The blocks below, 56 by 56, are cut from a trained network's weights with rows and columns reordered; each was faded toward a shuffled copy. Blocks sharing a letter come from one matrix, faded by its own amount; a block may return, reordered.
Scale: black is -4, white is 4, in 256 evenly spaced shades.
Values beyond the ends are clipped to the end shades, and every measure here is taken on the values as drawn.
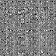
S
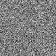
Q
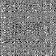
S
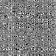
S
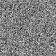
Q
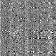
S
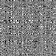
S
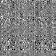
S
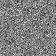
Q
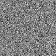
Q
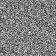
Q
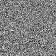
Q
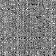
S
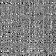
S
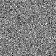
Q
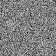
Q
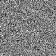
Q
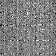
S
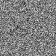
Q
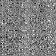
S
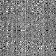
S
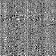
S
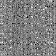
S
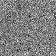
Q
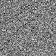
Q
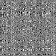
S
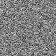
Q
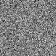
Q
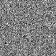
Q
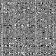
S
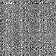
S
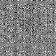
S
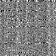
S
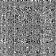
S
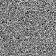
Q
